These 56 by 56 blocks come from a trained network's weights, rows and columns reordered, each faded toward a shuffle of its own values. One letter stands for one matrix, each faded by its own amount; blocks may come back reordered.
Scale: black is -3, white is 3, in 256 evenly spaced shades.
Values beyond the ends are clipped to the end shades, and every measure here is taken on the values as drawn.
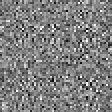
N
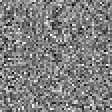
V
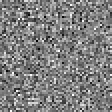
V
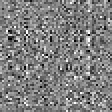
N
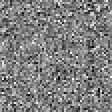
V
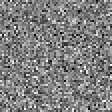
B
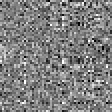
N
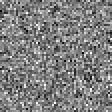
V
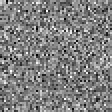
B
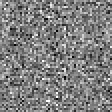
V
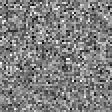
B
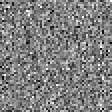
V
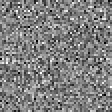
B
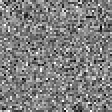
B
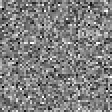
B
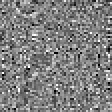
N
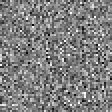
V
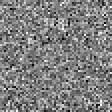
B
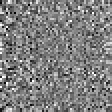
N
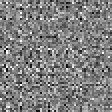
N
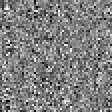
N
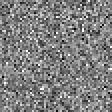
V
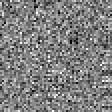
V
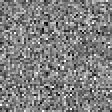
B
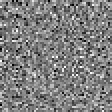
N
